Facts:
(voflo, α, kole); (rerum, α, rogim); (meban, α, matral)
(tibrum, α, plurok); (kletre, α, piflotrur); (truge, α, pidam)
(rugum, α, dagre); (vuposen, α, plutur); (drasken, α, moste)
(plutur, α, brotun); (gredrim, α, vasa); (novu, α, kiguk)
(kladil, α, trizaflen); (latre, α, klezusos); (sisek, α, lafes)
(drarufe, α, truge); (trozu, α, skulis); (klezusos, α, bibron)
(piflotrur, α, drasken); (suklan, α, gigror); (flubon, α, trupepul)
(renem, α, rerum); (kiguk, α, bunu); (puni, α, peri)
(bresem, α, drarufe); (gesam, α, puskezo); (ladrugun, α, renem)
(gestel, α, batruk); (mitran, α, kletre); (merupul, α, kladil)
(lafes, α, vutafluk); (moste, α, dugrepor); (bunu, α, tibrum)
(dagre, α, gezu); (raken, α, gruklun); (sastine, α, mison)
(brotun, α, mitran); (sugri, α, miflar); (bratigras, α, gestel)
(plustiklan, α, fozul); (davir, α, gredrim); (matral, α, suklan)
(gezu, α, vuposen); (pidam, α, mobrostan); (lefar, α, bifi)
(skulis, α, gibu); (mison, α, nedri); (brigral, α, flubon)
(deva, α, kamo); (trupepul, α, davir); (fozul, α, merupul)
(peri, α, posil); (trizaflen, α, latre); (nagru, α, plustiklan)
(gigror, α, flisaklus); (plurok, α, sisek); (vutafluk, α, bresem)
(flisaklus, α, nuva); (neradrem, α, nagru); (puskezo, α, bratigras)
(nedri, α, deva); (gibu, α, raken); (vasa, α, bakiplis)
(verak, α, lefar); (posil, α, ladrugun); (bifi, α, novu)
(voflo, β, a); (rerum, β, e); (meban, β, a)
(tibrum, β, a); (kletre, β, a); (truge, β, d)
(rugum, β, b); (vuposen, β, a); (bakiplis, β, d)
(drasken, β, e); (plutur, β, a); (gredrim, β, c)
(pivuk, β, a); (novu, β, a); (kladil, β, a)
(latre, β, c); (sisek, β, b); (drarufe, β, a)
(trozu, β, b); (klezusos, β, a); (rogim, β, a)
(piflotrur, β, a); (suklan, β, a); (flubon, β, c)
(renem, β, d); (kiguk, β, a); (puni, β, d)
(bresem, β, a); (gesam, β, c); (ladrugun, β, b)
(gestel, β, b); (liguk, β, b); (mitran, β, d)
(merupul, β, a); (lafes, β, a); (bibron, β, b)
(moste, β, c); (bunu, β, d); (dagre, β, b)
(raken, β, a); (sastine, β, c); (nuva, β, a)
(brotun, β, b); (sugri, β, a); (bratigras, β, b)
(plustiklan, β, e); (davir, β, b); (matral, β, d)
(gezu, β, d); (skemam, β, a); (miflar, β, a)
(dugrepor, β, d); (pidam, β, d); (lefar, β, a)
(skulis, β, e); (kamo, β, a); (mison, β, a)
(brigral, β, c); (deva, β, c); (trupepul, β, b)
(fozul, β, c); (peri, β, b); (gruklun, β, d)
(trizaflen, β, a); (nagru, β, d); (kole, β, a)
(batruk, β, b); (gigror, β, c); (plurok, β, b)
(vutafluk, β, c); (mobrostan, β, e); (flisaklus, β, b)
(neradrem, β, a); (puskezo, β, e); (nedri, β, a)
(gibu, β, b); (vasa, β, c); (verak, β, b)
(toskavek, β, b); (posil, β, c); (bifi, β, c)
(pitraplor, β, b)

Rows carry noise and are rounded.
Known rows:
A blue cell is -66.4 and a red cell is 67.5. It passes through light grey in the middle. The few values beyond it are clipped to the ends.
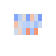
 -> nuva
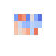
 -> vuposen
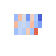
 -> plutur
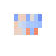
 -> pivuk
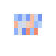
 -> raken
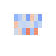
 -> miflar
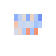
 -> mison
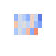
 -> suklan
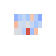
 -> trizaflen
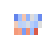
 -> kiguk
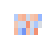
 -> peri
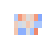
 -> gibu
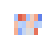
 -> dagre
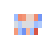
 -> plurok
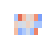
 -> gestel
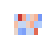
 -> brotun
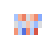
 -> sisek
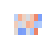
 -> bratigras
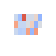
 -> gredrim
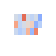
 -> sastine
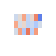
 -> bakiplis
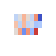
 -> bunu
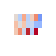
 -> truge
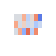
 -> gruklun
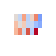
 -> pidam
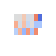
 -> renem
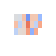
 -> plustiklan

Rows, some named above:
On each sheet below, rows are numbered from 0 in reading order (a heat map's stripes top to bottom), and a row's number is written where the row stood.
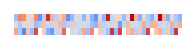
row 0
plurok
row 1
brotun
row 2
meban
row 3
vutafluk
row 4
drasken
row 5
drasken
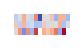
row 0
bunu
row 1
mobrostan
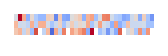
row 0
drasken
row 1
kletre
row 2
mobrostan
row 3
moste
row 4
mison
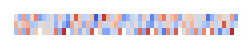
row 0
nagru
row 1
bresem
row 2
mitran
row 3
brotun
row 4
lafes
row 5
sisek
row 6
puni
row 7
verak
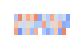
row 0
bibron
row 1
brigral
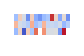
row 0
piflotrur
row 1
bifi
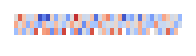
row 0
mitran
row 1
lefar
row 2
dugrepor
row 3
gezu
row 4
neradrem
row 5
latre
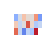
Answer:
verak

